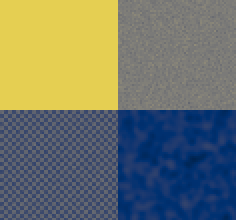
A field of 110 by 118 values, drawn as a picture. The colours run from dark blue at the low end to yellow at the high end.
It is made of 2 by 2 panels. Panel 1,1: very high, flat. Panel 1,2: middling, fine-grained, faint in contrast. Panel 2,1: low, checkered. Panel 2,2: very low, blotchy, faint in contrast.
